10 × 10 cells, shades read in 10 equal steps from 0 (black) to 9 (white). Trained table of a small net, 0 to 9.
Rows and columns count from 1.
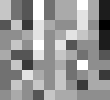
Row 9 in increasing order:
2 4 5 5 5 6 6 7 7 7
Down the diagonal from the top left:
7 4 2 8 5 7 4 5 6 5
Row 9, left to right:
4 7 5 7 5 7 5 2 6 6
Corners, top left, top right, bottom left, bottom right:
7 1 5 5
